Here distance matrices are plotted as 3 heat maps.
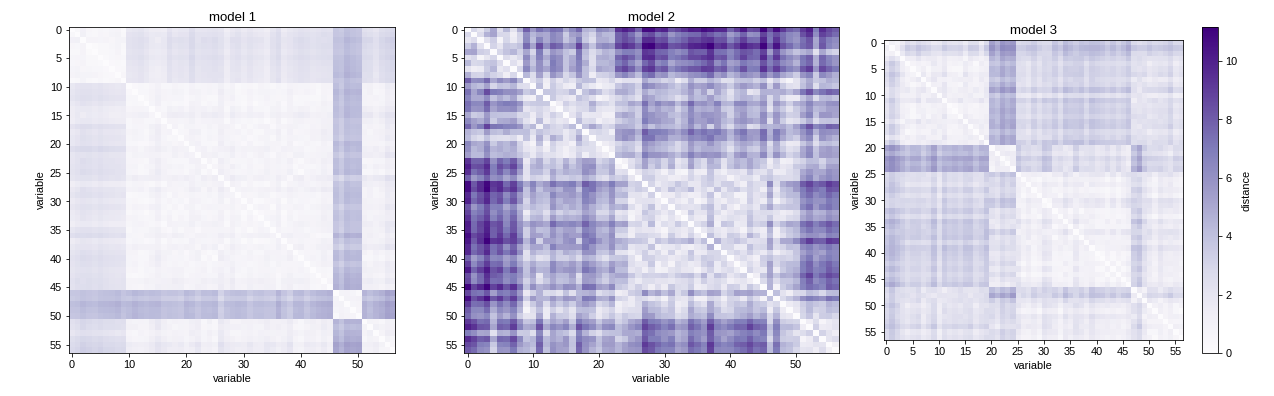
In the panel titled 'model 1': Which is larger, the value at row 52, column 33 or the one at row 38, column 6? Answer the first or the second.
the second
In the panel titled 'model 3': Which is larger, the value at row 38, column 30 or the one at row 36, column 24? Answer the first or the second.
the second
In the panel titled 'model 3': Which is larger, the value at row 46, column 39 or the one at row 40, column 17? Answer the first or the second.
the second
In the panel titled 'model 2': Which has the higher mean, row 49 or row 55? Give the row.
55
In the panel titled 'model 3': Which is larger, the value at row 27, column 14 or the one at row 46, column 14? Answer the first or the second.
the second
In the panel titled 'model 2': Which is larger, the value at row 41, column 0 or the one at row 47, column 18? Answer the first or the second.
the first
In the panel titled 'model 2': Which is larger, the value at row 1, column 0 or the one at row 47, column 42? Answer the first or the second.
the first
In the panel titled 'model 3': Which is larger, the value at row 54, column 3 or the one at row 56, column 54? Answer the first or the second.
the first
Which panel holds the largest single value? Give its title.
model 2
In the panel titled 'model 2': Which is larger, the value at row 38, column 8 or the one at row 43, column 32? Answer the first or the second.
the first
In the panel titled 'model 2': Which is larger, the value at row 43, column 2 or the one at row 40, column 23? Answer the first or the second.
the first
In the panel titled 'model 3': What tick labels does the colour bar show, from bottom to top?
0, 2, 4, 6, 8, 10
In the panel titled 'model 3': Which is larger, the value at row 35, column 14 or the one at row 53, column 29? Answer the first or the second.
the first
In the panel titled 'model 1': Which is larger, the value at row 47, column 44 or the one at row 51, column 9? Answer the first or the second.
the first
